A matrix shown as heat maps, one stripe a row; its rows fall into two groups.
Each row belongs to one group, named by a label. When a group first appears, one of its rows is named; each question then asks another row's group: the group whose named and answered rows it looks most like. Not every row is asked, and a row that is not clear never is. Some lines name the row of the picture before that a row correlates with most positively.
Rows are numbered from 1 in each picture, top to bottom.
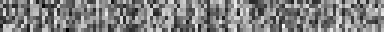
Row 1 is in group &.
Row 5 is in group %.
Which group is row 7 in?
&
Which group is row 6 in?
%
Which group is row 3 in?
&
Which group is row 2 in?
%
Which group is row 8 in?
&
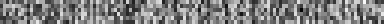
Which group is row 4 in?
&
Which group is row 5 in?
%
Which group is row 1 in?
%
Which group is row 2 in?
&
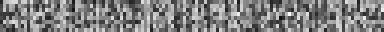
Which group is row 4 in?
%
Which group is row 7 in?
%
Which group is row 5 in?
%
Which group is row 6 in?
&
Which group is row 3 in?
&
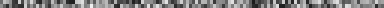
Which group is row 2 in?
%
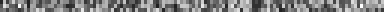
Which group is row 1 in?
&
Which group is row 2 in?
&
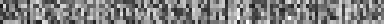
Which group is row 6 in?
&
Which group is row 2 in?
&
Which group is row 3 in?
%
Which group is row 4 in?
%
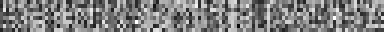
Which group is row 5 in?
&
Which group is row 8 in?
%
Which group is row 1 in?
&
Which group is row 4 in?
%
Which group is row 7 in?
&
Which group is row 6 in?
%
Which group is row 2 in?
&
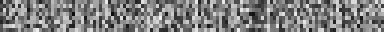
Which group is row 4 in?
&
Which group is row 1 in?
&
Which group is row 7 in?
&
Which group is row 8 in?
%
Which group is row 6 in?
%
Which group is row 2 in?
%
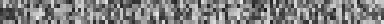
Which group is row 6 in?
&
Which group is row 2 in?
&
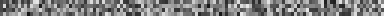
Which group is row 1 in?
%
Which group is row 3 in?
%
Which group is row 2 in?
&
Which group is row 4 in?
&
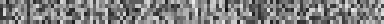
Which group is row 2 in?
%
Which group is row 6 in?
&
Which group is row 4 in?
&
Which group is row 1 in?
&
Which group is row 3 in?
&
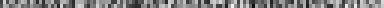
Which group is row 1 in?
&
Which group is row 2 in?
&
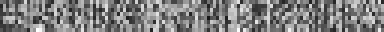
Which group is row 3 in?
&
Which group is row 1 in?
%
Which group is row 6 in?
&
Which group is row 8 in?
%
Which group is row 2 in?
&
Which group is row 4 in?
%
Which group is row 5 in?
&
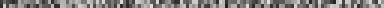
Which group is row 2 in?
&
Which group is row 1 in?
%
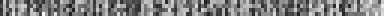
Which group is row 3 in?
&
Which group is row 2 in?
&
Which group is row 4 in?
&
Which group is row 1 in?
&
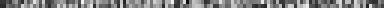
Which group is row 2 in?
%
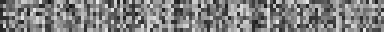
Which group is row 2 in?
&
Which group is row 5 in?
%
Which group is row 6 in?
%
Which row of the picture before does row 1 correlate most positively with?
2
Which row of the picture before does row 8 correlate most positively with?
1
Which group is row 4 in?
&
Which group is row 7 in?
&
